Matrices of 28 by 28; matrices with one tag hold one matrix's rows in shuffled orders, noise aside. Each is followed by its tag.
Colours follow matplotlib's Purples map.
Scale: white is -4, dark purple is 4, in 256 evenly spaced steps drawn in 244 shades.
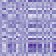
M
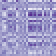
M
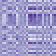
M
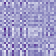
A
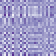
A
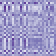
A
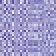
A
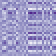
M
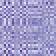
A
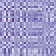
A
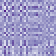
A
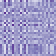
A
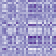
M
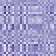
A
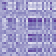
M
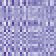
A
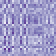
A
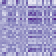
M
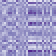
M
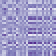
M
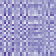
A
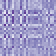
A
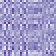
A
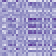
M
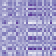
M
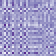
A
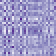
A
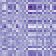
M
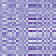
M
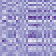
M
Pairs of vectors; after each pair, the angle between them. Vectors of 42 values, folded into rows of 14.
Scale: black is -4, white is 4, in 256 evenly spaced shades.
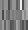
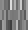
partly aligned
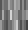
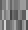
orthogonal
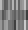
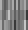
nearly parallel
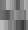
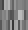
orthogonal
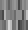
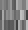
partly opposed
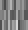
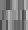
orthogonal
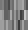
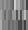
partly aligned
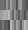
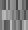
nearly parallel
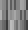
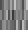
partly opposed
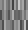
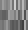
partly aligned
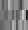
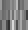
partly aligned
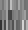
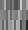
partly opposed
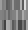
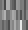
partly opposed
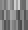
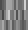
orthogonal
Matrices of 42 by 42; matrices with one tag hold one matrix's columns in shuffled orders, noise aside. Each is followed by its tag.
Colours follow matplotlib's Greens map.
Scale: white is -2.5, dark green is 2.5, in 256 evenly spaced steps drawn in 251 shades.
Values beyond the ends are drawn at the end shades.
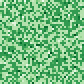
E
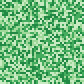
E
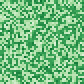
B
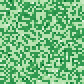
E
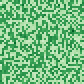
B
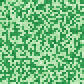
B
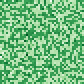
B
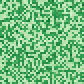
E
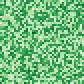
E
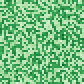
B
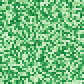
E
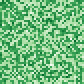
E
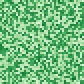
E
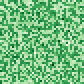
E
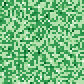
E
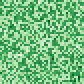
E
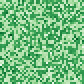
B
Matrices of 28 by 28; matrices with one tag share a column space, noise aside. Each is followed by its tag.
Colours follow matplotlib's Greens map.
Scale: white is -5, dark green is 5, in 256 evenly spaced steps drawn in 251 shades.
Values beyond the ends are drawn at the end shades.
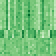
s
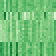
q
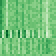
s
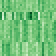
q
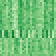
s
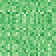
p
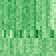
s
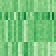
q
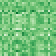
p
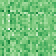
p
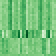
s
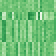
q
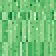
q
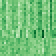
s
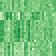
q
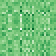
p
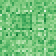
p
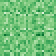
p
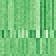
s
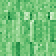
q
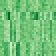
q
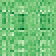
p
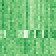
s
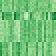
q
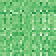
p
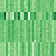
q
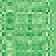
p
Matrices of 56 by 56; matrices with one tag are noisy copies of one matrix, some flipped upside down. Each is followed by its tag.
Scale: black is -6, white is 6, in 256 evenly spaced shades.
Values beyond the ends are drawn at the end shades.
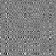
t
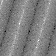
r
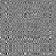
t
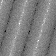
r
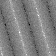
r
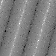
r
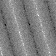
r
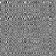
t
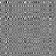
t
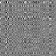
t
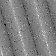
r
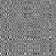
t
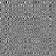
t
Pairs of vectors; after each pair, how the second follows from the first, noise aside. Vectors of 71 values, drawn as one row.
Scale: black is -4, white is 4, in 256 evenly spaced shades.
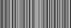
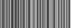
sign-scrambled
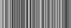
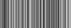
reversed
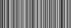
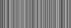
shrunk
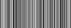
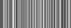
sign-scrambled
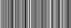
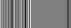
partly zeroed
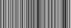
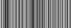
reversed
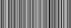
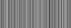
shrunk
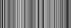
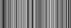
reversed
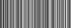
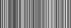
sign-scrambled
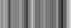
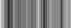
reversed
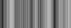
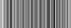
sign-scrambled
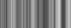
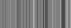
partly zeroed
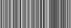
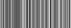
reversed
